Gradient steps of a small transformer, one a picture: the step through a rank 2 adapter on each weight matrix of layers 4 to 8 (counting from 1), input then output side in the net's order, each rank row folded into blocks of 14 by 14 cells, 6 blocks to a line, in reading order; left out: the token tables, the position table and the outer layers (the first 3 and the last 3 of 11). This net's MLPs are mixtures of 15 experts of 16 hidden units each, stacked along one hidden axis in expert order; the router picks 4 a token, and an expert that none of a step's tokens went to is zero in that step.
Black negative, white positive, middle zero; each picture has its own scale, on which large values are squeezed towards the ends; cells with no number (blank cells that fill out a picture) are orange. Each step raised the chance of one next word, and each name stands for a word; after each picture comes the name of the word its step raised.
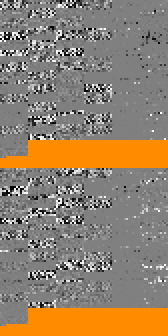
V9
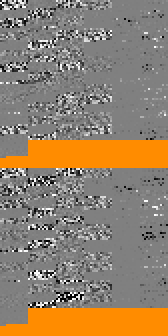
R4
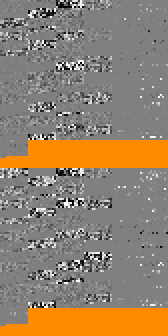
V9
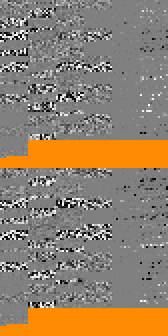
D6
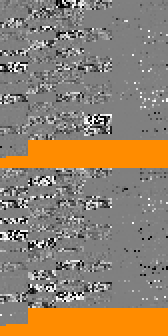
R4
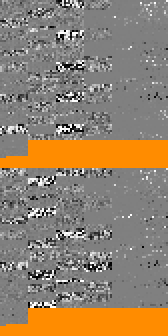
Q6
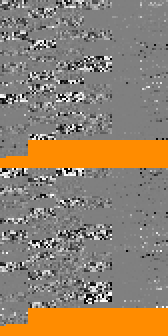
D6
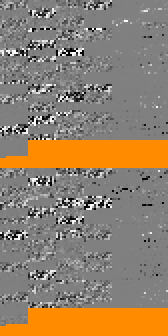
D6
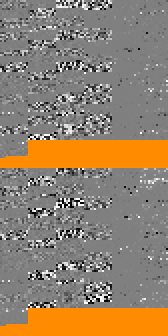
V9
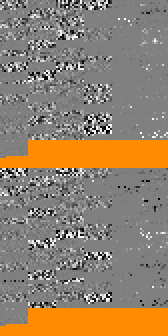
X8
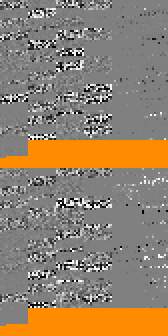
V9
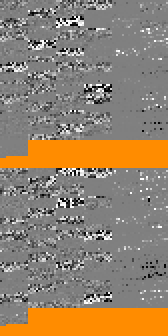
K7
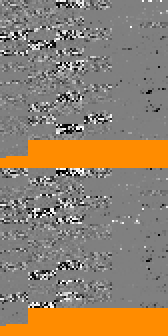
Q6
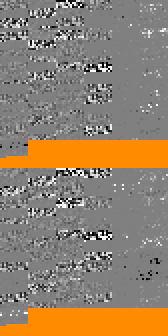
K7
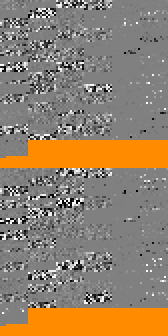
V9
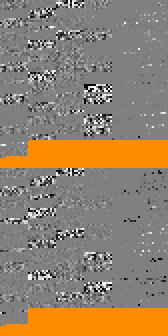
X8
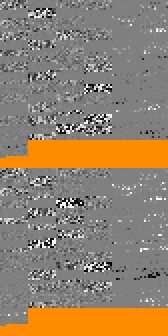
K7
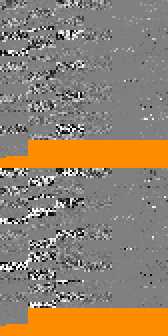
Q6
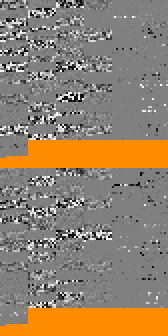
D6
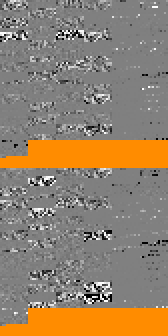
R4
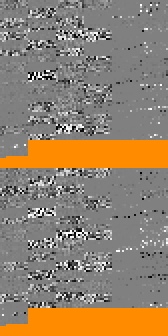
X8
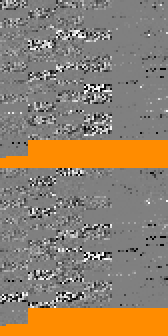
R4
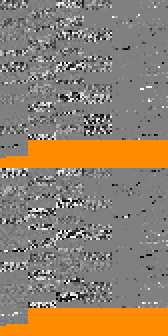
D6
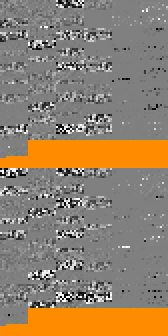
Q6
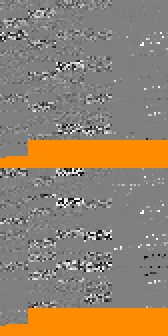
K7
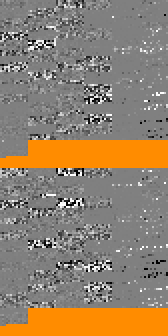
K7
